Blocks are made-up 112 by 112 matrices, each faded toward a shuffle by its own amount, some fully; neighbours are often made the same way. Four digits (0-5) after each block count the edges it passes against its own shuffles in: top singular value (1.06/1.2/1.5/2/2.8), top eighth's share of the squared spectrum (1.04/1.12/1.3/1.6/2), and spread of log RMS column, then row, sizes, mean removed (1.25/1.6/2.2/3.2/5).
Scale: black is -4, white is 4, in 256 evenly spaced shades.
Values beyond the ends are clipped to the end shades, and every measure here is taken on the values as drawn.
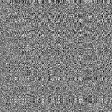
5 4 3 3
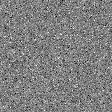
1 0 0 0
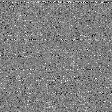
2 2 0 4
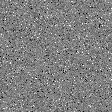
0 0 0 0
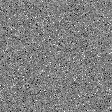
0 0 0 0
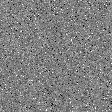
0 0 0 0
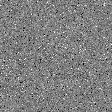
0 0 0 1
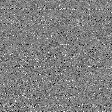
1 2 0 3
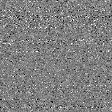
1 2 0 3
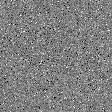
0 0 0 0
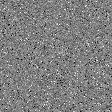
0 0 0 0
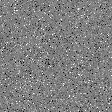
1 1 0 0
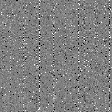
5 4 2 1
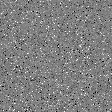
0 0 0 0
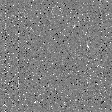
3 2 1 0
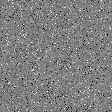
1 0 0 0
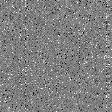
3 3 2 0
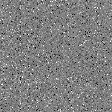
3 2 1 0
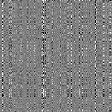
5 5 4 3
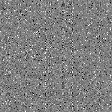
4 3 2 1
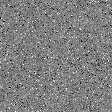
0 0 0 0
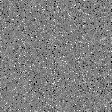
3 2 1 0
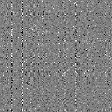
5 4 3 2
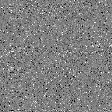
3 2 0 1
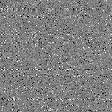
4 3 0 2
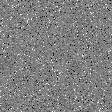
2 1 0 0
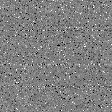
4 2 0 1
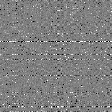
5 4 2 3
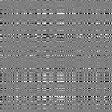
5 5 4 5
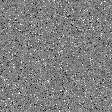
1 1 0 0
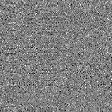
4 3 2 2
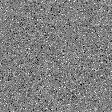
1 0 0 0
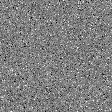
1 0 0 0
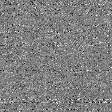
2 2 0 3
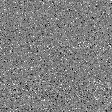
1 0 0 1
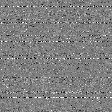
3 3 0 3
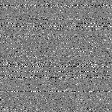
2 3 0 4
